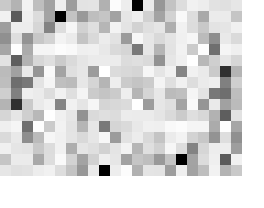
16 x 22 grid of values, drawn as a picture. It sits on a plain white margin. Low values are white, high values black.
No overall slope runs across the table. There is no seam. On average the colour sits 20% of the way up the scale. It looks the same turned upside down. Most values sit low, with a long tail of high ones. No single row or column stands out from its neighbours.
